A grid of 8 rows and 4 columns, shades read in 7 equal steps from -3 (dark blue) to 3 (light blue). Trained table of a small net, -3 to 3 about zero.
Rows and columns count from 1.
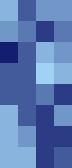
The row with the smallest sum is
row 5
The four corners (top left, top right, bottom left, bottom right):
2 1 2 -1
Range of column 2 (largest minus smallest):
3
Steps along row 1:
down up same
